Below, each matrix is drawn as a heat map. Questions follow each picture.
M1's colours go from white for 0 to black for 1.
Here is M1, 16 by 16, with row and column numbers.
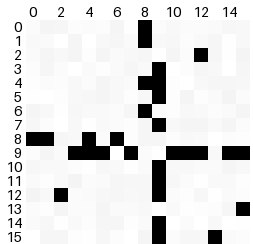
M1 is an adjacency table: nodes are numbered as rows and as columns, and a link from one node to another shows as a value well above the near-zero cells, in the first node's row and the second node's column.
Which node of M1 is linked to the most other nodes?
node 9
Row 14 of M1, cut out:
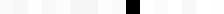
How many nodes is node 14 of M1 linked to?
1
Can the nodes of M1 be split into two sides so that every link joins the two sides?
yes
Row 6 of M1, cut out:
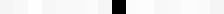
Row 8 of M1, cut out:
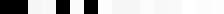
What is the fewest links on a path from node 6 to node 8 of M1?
1
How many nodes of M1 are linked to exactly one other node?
11
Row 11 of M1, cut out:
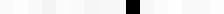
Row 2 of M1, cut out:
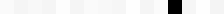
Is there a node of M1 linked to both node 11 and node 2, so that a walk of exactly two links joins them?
no
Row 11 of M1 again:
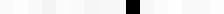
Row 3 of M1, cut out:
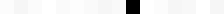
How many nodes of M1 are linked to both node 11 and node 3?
1
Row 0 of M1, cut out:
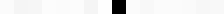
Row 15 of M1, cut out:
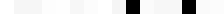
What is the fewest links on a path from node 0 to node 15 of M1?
4
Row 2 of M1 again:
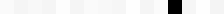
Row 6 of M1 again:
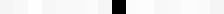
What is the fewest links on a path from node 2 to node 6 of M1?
5
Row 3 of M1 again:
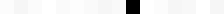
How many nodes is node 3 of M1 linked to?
1
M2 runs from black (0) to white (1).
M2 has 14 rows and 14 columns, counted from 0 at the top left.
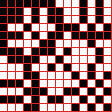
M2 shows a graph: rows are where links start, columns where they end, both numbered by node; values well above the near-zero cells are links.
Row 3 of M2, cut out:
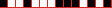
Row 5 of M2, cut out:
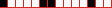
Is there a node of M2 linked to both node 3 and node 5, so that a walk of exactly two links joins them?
yes
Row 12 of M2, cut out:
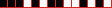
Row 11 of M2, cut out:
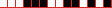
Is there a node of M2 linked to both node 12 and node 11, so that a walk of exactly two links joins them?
no
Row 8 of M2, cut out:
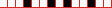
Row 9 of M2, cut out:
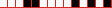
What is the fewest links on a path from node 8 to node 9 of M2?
1
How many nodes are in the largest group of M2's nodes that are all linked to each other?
5
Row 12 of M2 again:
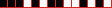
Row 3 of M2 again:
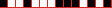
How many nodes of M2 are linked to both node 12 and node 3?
1
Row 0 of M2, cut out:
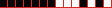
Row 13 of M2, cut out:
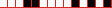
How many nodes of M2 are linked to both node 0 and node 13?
2
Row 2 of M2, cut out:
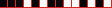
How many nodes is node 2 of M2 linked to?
6
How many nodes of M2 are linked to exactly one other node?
0
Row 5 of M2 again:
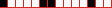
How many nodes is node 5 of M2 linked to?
10
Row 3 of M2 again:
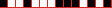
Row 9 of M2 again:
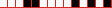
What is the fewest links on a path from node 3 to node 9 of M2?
2
